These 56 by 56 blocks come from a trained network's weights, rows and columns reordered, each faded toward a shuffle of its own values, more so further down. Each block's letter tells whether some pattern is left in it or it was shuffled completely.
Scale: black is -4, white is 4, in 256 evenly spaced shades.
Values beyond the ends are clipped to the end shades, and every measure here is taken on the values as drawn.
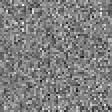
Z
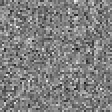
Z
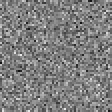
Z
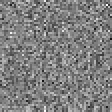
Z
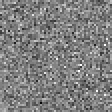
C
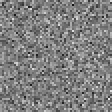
C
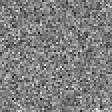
C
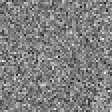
C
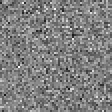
Z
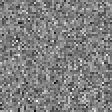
Z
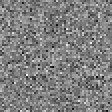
Z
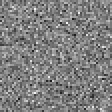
C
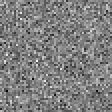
C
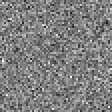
C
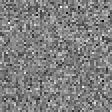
Z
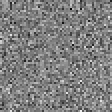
Z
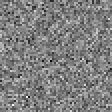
C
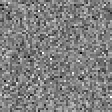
Z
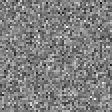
Z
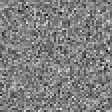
Z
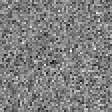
C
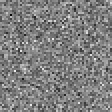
C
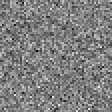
C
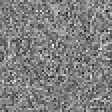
C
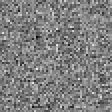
Z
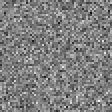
C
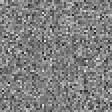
Z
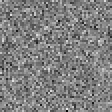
C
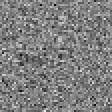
Z
